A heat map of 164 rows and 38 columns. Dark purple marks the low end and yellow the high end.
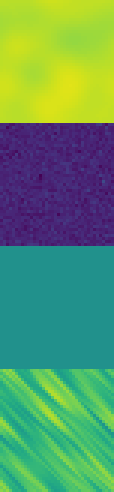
The table splits into 4 rows of 1 panel. Panel 1,1: very high, smooth, faint in contrast. Panel 2,1: very low, fine-grained, faint in contrast. Panel 3,1: middling, flat. Panel 4,1: high, slanting down to the right.
